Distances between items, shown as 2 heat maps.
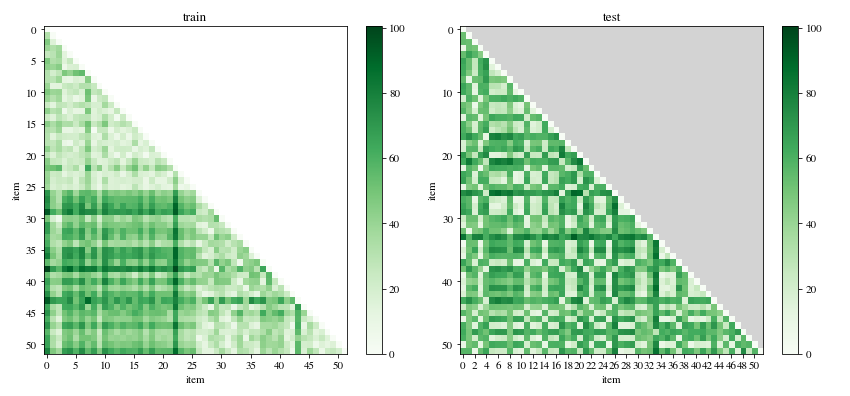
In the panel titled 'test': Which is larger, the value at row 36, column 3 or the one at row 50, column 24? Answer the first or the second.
the second
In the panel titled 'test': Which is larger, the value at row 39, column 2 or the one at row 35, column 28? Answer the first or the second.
the second
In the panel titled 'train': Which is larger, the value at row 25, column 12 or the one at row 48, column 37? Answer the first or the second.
the second
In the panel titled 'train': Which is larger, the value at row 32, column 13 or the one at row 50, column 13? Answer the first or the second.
the first
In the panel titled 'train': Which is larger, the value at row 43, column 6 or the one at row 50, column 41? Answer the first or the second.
the first
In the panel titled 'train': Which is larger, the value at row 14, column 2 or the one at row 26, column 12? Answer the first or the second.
the second
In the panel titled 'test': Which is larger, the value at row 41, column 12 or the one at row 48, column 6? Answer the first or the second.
the second
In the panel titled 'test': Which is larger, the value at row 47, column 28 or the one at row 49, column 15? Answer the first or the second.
the second
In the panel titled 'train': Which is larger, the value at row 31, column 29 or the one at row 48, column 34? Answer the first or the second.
the first
